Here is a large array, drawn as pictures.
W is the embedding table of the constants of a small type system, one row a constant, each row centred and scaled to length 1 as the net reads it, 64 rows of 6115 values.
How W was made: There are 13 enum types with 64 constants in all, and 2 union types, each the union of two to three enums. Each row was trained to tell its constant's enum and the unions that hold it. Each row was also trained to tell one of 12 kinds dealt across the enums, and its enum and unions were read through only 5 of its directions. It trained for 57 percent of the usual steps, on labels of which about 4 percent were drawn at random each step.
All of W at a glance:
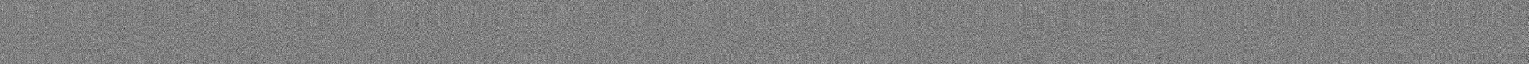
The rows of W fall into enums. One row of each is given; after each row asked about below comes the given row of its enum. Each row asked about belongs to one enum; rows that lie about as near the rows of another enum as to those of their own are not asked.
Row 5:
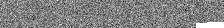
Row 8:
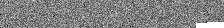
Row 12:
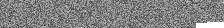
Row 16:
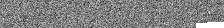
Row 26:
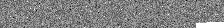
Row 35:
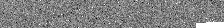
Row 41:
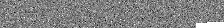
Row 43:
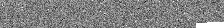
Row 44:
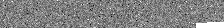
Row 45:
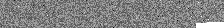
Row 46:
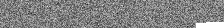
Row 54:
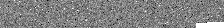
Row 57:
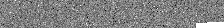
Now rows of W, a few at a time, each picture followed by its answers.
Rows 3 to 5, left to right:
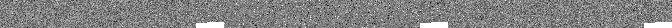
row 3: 57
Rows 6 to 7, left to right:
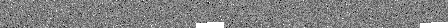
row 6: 12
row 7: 8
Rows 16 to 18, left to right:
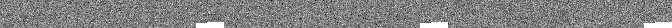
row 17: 35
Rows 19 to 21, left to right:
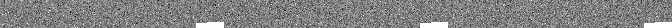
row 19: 12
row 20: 16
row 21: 8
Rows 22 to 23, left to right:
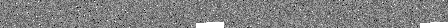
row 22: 35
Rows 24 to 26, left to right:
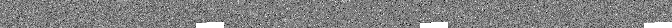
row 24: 16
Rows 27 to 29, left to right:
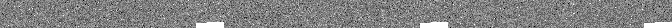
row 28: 5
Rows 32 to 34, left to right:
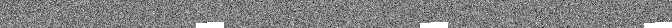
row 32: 46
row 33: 26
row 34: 8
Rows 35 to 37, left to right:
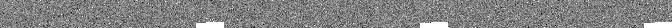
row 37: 5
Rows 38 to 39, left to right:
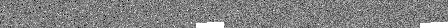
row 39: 57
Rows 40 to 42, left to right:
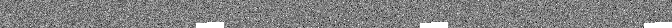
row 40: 46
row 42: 57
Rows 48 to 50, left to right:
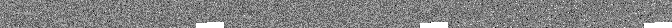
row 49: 26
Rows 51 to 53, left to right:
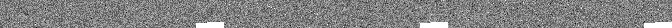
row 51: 26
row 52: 46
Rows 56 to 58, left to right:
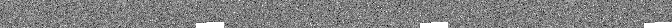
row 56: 8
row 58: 16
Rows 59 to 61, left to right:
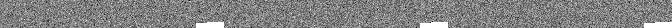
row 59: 35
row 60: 44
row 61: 43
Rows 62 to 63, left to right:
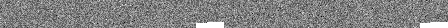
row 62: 5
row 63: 57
